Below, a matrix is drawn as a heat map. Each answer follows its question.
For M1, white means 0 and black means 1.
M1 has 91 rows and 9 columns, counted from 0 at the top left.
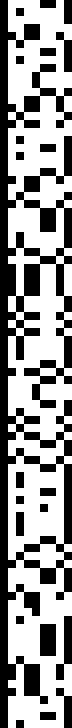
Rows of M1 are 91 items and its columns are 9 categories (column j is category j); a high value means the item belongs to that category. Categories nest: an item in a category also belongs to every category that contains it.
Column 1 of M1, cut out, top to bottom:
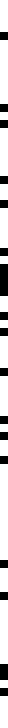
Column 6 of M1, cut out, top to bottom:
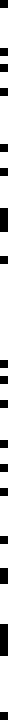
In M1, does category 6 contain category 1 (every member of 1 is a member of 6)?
no
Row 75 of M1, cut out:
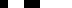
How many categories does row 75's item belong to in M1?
3
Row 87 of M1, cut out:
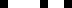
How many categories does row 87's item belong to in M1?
3
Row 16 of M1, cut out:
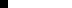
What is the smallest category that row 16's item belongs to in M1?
0
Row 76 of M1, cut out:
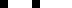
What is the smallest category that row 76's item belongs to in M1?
4
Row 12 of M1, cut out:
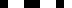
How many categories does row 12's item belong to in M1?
4
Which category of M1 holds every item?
0
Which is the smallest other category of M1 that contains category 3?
4
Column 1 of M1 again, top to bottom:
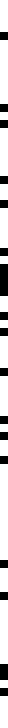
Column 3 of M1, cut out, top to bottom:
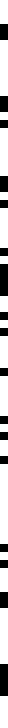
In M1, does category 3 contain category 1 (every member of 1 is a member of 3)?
yes
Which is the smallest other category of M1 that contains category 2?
8
